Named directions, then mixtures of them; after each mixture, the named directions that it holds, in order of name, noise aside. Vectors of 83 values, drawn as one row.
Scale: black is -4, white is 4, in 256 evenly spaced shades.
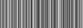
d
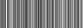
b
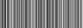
b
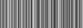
d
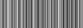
d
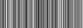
b, d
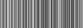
d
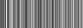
b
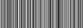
d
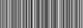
d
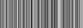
d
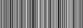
b, d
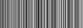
b, d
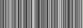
b, d
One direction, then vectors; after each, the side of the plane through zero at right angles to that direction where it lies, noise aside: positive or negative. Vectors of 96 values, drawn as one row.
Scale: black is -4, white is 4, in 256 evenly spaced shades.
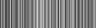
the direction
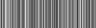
negative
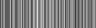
positive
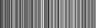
positive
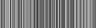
negative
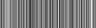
negative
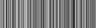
negative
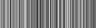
negative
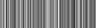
negative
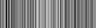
positive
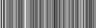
negative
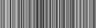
negative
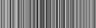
negative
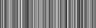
positive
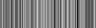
positive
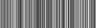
negative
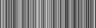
positive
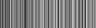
positive
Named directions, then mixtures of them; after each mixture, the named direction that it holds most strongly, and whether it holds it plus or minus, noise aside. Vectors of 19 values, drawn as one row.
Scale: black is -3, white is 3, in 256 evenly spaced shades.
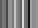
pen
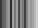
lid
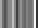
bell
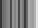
lid, plus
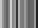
lid, minus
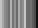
lid, minus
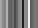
pen, minus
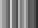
lid, minus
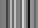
pen, plus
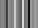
pen, plus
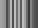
lid, minus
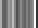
bell, plus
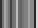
bell, minus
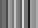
pen, plus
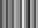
pen, plus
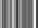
bell, plus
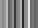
pen, minus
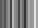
lid, plus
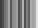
lid, plus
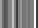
bell, plus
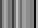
bell, minus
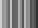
lid, minus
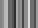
pen, minus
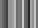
pen, plus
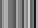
bell, minus
